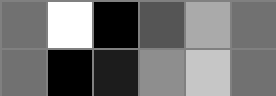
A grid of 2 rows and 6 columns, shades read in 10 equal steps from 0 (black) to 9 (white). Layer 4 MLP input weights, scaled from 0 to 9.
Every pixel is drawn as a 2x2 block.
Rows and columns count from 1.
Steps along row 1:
up down up up down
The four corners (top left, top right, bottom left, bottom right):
4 4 4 4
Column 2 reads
9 0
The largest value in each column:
4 9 1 5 7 4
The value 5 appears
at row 2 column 4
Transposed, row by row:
4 4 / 9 0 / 0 1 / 3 5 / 6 7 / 4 4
